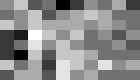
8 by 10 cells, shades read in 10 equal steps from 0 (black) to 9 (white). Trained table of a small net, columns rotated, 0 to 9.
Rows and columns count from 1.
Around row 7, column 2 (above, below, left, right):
0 6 7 6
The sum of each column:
32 32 53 33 46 45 42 41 36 32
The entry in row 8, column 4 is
3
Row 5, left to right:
2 4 8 5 7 5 4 4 5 3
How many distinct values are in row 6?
6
